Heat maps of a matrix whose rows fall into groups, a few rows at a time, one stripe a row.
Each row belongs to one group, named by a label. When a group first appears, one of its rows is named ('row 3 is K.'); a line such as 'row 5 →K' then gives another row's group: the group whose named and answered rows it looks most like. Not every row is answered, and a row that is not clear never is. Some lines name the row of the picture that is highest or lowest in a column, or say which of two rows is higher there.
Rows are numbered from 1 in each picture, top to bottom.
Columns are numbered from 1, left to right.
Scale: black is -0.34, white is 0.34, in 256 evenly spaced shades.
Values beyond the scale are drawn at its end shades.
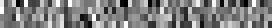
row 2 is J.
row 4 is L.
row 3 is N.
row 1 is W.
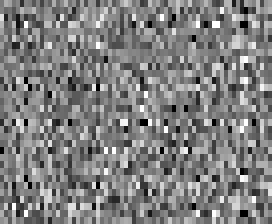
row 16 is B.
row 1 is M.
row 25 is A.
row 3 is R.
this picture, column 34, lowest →4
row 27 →N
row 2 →A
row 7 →R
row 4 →W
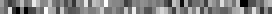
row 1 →A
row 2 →R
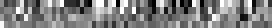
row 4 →J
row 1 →L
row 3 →W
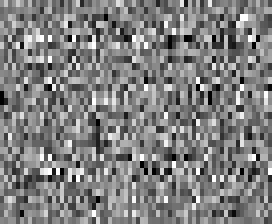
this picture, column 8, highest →6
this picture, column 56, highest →26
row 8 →N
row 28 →L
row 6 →B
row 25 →W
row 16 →M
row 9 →B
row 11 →M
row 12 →W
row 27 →R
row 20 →R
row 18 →R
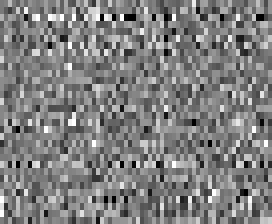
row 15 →J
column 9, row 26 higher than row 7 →Yes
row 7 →M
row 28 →W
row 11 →W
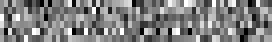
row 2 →N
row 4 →J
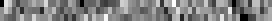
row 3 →A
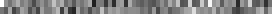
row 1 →J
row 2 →N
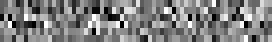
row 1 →N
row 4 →R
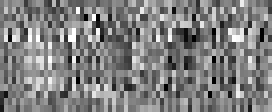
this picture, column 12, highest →14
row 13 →A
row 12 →B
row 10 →B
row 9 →B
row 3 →N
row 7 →B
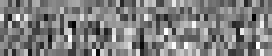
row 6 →M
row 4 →N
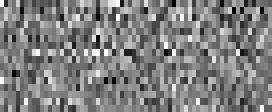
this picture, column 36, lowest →13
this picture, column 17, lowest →8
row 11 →R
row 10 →L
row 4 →W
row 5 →L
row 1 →R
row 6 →N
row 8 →A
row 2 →M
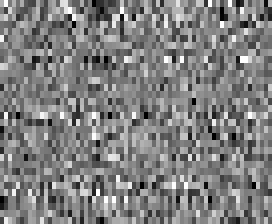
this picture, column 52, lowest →27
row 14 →N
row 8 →B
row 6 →R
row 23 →R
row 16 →B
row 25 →R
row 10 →J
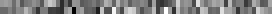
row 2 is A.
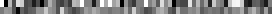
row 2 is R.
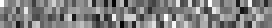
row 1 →J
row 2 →W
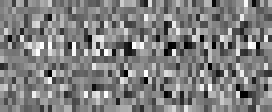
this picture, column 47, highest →16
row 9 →J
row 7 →B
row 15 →L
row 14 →A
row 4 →A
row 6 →L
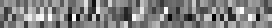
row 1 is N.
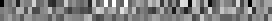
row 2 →L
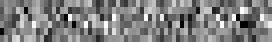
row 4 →A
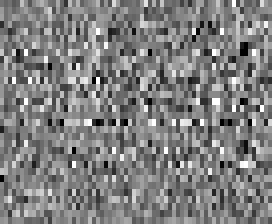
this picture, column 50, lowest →5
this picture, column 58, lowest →18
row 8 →W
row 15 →W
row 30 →B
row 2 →W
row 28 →B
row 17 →W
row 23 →L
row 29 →R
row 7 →A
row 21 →W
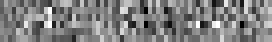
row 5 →L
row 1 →M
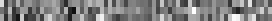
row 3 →R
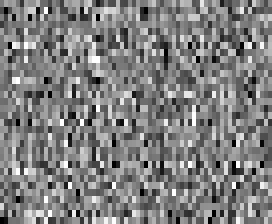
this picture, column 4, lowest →3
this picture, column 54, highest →14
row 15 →L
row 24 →M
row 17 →N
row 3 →N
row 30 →J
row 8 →M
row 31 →B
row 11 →L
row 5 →W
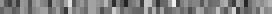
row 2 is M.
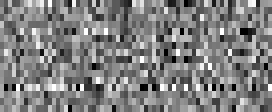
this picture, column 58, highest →8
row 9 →B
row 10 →J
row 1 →B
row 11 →W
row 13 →B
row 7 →B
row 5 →A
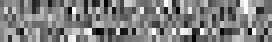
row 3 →B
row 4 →L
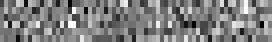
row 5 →W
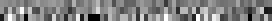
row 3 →R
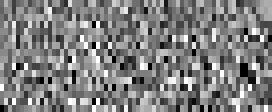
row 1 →M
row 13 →J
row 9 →A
